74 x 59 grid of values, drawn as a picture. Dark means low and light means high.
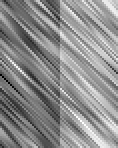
The grain runs diagonally down to the right. The histogram is bell-shaped. A vertical seam about 50% of the way across splits the table, and the right part is higher.
